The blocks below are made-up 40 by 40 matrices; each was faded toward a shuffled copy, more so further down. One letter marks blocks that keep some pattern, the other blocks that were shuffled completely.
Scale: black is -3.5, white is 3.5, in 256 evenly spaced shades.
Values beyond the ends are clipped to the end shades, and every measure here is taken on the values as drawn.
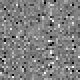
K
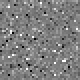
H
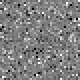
H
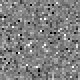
H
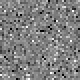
H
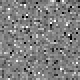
H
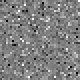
H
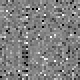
K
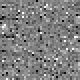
K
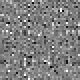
K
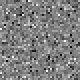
H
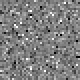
H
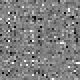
K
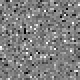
H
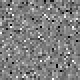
H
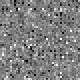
K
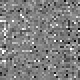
K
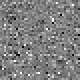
K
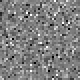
H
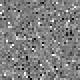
H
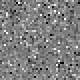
H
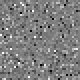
H
